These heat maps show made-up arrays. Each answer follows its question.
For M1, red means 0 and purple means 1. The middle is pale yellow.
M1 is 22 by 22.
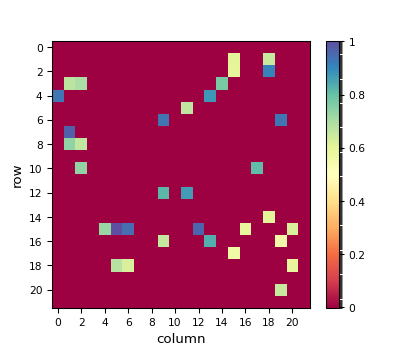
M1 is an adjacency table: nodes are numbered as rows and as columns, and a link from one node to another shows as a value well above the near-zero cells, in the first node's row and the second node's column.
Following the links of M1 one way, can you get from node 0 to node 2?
no
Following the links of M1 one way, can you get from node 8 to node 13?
yes
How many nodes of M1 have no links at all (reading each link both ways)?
1
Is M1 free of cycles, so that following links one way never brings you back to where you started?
yes
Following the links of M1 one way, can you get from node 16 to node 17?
no
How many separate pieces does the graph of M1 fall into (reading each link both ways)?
2
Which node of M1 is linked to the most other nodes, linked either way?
node 15
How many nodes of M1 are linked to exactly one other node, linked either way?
2
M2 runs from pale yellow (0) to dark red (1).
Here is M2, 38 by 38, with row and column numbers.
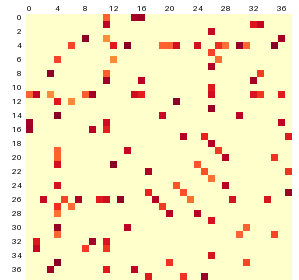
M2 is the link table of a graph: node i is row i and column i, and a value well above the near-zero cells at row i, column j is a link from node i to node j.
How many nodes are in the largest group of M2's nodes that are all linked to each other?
4
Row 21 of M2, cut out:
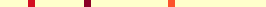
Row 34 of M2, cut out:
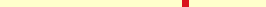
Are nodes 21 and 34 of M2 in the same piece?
no
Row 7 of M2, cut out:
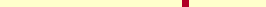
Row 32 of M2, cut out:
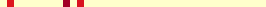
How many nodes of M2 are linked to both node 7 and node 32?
0
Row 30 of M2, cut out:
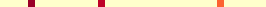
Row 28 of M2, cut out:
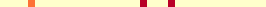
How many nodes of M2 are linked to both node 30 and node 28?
1
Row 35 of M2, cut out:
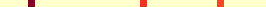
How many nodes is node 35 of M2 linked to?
3
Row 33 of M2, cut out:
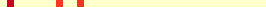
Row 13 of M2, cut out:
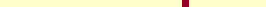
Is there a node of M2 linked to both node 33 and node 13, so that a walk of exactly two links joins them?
no
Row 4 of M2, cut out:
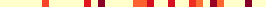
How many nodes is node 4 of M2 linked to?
12
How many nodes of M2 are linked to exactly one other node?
9
